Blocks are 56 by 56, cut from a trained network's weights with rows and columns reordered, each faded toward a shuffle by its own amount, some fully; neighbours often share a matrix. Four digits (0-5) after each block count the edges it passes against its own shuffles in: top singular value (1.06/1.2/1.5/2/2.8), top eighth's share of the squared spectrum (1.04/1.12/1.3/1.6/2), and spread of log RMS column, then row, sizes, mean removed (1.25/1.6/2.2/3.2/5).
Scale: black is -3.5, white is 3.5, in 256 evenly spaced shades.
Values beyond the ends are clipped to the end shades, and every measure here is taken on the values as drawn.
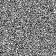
0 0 0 0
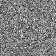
0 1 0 0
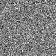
2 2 0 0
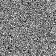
0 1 0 0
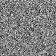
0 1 0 1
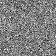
1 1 0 0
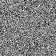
0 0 0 0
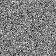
0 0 0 0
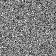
0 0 0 0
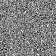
1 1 0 1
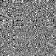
3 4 2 3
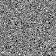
2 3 1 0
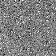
1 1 1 0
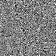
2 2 1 0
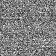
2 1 0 0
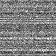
4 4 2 2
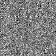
2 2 0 1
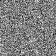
1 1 0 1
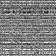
5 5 2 3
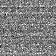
3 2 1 1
